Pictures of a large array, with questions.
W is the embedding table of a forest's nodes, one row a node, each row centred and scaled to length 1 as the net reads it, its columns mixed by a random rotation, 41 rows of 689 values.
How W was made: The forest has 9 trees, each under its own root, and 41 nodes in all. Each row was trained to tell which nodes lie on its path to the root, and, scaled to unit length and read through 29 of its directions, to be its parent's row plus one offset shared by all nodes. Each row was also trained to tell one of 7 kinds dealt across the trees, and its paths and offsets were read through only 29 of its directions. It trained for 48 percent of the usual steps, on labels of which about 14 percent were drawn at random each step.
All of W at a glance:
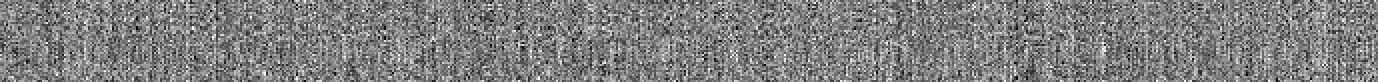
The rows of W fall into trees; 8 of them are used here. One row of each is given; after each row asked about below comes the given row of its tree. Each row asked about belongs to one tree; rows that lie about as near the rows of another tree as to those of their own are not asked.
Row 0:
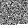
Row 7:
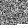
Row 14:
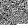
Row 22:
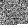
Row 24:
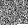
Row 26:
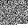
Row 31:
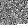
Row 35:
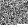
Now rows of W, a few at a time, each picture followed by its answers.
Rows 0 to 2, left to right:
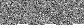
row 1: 35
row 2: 14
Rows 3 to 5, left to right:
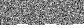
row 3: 7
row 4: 14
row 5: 22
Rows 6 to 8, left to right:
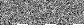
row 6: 31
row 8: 35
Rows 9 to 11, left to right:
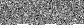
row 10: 22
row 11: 24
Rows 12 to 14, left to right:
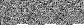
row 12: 7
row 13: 14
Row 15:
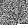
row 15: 0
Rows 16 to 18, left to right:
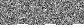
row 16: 0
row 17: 31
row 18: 14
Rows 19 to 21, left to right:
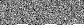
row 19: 26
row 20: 22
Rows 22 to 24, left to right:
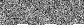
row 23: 24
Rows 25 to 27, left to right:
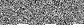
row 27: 24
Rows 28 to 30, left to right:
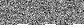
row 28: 26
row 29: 24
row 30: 31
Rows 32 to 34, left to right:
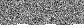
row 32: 35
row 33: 24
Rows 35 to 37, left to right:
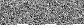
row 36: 22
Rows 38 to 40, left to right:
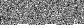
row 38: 7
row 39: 0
